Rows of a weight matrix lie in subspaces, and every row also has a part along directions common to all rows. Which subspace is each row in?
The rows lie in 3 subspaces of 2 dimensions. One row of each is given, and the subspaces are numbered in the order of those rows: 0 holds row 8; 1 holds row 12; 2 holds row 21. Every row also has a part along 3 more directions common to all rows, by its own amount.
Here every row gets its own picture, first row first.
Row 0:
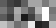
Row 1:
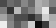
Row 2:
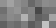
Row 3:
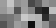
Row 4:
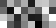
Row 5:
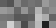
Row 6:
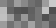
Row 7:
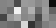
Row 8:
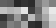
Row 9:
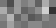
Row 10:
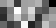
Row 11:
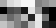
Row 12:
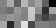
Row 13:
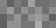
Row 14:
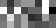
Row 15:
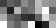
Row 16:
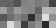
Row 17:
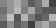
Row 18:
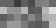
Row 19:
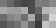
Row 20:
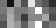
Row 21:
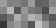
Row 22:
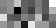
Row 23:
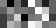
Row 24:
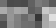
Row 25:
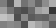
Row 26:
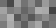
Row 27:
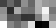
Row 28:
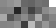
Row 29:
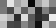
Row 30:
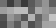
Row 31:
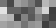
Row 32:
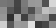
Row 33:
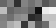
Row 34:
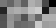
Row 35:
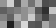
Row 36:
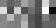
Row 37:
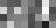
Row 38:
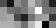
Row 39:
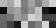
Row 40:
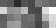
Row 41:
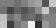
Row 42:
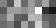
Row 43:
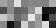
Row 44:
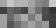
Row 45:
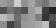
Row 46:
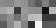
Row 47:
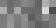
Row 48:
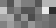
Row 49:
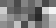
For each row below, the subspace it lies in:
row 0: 2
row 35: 1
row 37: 1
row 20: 2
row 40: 0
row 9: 1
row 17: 2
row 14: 1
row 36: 1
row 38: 2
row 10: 1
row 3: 2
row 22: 1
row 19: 0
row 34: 1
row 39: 0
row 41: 2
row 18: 0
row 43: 0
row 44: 0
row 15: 2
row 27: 2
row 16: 0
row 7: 1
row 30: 0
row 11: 0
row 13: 2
